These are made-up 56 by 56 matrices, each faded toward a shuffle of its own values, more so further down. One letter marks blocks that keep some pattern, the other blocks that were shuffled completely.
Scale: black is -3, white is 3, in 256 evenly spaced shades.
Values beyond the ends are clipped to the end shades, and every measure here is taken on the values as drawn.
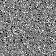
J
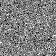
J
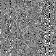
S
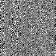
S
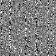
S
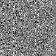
S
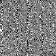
S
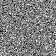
J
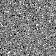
J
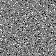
J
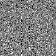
S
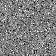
J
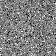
J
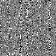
S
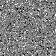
J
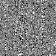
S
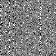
S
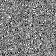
J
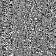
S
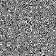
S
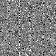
S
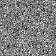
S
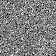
J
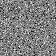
J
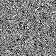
J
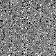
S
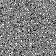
J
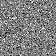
J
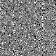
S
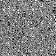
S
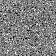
J
